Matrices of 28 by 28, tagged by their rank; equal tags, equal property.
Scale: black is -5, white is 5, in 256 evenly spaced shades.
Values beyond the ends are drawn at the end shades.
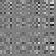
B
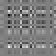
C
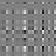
C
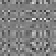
B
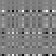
C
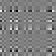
C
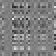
B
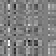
B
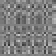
B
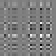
C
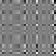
C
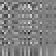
B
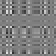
C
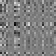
B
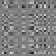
B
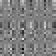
B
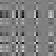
C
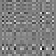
B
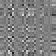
B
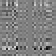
B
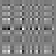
C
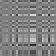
C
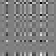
C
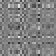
B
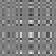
C
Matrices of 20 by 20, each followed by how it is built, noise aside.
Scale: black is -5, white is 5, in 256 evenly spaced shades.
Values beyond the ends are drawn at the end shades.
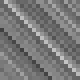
Toeplitz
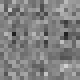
low rank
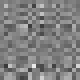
low rank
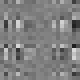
low rank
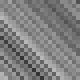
Toeplitz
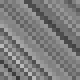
Toeplitz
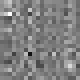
low rank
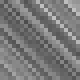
Toeplitz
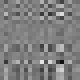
low rank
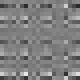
low rank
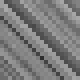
Toeplitz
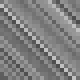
Toeplitz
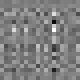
low rank
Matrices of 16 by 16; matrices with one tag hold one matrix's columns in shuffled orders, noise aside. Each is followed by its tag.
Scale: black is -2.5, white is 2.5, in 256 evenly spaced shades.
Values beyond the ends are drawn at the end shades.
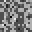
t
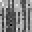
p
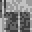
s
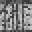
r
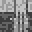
s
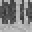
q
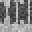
q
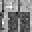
s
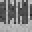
q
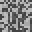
t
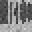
q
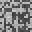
t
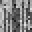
p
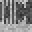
q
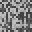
t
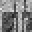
s
